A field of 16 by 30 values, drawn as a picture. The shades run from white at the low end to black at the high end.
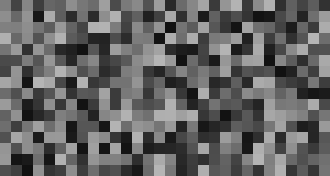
No regular stripes run through it. No row or column stands out. The histogram is flat. Fine speckle covers the field. Neither half mirrors the other. No overall slope runs across the table. No seam splits the table.
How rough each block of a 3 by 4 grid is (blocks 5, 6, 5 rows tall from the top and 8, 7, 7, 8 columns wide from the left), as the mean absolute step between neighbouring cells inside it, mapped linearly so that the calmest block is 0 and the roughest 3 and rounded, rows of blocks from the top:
1 2 3 2 / 2 0 1 1 / 2 3 0 1
